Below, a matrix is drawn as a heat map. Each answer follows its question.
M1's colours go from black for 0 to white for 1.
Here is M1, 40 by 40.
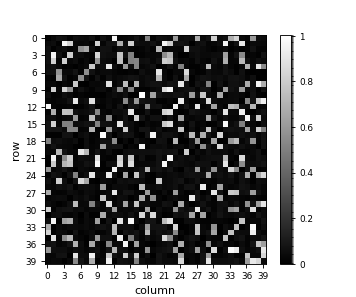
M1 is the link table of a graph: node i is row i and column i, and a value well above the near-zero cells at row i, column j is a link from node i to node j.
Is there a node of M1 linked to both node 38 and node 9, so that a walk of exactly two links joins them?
no
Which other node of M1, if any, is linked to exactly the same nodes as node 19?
node 26
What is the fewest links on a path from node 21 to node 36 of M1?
3
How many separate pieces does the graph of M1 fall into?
3
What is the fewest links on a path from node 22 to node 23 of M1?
5
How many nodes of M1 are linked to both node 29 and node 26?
0
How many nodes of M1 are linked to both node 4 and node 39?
1
